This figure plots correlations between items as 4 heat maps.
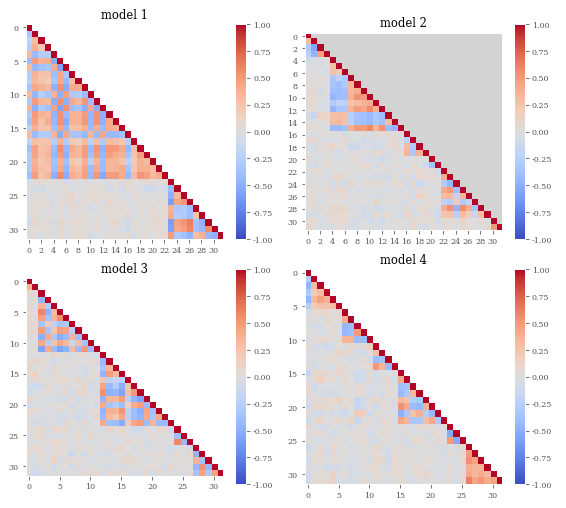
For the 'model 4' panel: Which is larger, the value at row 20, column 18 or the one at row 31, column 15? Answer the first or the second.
the second
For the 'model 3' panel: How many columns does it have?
32
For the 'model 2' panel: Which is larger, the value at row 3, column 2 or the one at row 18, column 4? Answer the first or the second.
the first
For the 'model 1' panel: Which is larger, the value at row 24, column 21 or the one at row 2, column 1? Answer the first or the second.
the second
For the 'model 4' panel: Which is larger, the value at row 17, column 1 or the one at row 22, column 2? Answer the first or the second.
the second
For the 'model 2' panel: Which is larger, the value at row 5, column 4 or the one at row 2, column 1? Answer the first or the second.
the first
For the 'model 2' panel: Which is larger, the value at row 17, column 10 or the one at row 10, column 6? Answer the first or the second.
the first
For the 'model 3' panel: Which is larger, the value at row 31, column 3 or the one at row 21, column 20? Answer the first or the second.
the first
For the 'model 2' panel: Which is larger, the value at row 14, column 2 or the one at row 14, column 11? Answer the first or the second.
the first
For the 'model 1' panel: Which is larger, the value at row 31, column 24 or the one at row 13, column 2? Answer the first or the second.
the second
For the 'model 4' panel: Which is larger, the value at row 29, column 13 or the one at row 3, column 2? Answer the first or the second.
the second
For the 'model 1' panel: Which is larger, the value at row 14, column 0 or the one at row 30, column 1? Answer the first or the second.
the second
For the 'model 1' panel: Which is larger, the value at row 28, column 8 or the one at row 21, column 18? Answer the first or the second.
the second
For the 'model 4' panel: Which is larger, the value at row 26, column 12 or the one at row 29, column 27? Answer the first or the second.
the second
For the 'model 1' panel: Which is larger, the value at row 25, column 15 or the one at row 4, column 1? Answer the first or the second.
the first
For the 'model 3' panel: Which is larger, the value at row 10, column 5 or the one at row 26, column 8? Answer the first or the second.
the first
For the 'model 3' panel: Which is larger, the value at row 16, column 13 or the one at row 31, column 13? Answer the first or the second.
the second
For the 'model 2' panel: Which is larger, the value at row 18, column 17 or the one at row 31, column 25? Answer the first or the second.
the second
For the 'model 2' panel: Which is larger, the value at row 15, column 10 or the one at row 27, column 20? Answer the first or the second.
the first
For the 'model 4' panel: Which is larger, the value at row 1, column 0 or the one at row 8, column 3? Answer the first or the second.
the second
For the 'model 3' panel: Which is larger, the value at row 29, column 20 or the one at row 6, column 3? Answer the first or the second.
the first
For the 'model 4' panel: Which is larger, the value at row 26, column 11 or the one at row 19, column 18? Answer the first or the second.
the first
